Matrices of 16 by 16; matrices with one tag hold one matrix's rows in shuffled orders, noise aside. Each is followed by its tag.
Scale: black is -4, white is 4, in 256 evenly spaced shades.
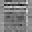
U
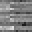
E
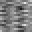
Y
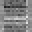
U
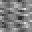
Y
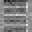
U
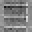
U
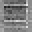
U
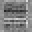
U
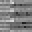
E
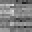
E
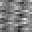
Y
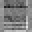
U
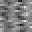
Y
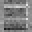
U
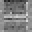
U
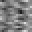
Y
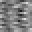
Y
